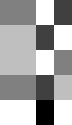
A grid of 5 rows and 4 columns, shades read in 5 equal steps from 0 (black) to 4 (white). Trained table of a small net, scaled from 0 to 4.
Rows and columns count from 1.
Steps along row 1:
same up down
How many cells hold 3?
5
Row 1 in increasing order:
1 2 2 4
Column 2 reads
2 3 3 2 4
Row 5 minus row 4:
2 2 -1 1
